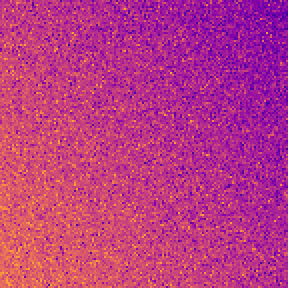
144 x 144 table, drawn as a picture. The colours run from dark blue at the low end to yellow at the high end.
Grain: fine. Mirror symmetry: none. Odd rows or columns: none. Slope: up to the bottom left. Ninth with the highest average: bottom left.
